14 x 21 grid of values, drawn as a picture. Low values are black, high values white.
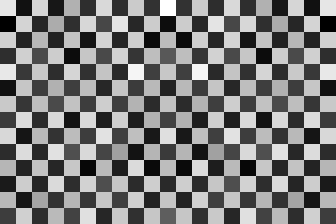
The histogram has two humps. There is no overall slope. The left and right halves mirror each other. There is no seam. On average the colour sits 50% of the way up the scale. A checkerboard runs through the table.
